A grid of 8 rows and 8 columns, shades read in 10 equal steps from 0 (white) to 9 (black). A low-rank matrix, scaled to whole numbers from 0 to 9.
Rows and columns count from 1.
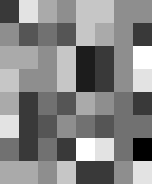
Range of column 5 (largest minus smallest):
8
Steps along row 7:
up down up down up up up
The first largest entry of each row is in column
1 8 5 5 2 2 8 5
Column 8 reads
4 7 0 1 7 5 9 1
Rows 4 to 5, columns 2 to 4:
4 4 2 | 7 5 6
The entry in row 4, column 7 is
4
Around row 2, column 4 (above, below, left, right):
4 2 5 2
